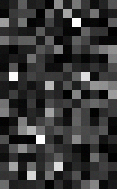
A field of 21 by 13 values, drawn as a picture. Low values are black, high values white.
Mirror symmetry: none. Grain: fine. Histogram: skewed, a long tail of high values. Slope: none.
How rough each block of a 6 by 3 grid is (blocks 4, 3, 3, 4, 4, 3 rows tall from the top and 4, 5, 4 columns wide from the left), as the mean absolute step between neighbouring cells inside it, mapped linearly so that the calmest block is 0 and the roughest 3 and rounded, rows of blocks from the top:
131 | 011 | 212 | 111 | 210 | 220
